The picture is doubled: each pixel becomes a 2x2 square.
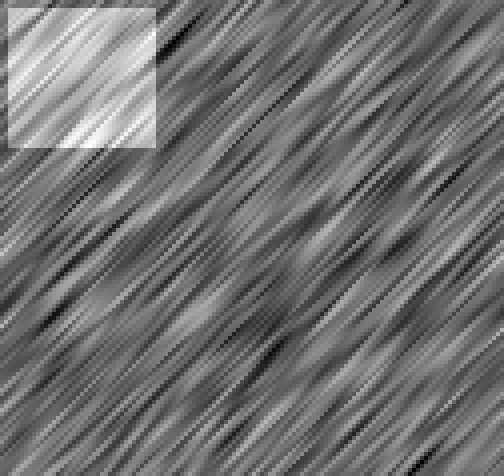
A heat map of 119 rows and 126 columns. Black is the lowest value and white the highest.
An odd patch, higher than its surroundings, sits in the top left. Streaks slant up to the right. The top left is the ninth with the highest average. The halves do not mirror each other.
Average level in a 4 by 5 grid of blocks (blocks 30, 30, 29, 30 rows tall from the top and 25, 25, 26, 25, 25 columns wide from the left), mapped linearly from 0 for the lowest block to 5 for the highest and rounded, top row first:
5 3 1 1 1 | 2 2 1 1 1 | 1 1 0 1 1 | 1 1 1 1 1
